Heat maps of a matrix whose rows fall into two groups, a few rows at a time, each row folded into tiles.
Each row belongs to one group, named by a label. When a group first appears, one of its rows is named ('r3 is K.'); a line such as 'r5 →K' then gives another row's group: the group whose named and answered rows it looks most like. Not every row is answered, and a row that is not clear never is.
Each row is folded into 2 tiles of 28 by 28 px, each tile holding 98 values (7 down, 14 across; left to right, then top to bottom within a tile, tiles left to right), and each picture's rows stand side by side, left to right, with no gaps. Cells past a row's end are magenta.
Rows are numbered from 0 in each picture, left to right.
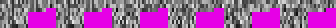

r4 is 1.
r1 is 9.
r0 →9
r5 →1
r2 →9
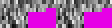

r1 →1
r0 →1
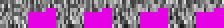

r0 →9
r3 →1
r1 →9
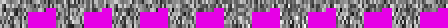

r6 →9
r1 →9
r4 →9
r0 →1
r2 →1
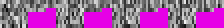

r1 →9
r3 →9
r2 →9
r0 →1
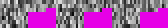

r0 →1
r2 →9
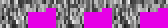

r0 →1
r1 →9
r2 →1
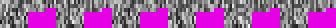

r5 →9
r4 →9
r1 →9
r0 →1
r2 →1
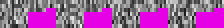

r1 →9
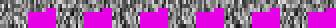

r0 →9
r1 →1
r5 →1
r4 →1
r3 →9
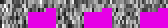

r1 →1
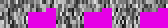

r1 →1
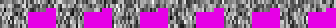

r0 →9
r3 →1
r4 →9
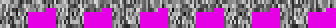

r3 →9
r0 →1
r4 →9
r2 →9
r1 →9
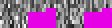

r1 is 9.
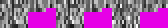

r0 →9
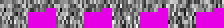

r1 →9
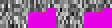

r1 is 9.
